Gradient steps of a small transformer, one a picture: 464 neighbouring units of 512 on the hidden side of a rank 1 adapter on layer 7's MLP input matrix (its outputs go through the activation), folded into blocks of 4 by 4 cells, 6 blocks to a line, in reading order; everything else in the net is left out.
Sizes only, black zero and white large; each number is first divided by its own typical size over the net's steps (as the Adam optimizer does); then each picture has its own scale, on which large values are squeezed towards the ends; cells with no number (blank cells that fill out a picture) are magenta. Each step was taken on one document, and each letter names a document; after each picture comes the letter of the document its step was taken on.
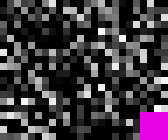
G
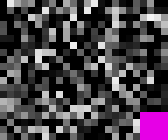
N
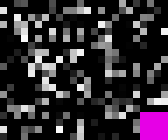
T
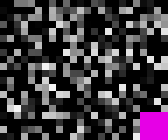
T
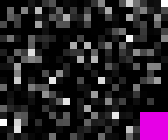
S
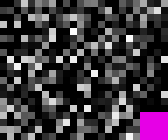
S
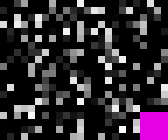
T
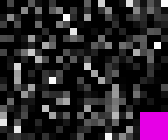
S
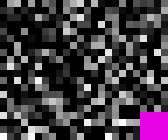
N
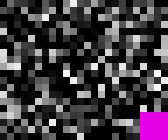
G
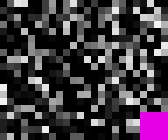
G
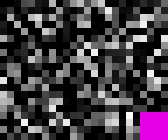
N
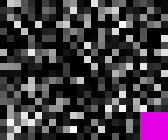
G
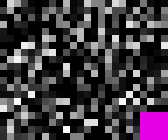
N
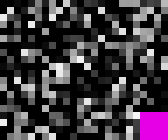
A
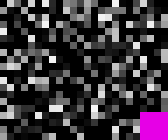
N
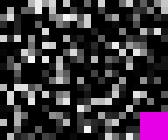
A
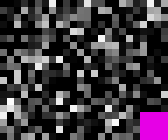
S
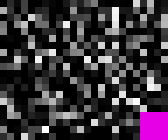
G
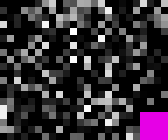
S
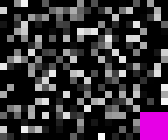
T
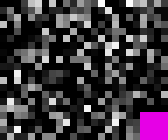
S
